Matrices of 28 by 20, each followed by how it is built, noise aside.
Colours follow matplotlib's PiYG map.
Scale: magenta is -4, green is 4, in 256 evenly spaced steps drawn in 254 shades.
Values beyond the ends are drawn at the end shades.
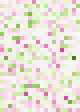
noise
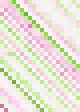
Toeplitz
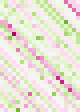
Toeplitz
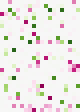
sparse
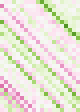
Toeplitz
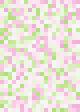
noise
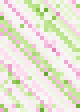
Toeplitz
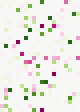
sparse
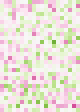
noise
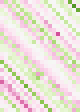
Toeplitz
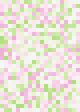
noise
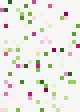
sparse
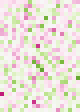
noise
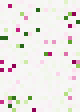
sparse
